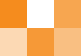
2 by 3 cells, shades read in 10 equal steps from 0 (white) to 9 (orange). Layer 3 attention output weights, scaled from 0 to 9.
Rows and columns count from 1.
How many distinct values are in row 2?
3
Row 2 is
3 8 5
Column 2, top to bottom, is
0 8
